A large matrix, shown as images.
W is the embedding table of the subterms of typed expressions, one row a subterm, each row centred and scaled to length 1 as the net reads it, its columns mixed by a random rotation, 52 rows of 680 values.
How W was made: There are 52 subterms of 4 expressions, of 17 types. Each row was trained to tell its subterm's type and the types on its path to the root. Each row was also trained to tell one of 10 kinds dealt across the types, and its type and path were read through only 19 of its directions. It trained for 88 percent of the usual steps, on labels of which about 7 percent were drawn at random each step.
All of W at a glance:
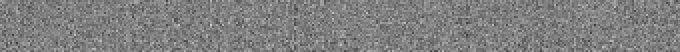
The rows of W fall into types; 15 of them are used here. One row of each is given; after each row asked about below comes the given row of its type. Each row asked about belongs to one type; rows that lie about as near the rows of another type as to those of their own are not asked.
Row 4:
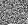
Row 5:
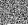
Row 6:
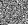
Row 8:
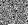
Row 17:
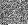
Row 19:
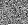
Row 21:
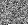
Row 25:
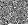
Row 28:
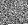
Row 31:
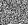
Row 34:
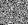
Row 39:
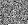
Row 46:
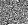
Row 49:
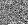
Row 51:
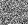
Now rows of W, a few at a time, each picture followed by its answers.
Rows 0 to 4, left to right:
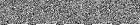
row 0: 5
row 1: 17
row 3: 17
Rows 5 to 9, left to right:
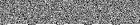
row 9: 46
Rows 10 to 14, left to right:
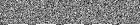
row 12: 34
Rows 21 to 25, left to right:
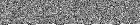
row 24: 5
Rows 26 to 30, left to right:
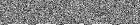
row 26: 6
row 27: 17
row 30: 39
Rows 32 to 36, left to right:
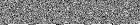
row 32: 25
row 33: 34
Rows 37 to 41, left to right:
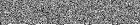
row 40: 39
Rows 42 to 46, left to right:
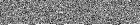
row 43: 51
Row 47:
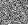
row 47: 39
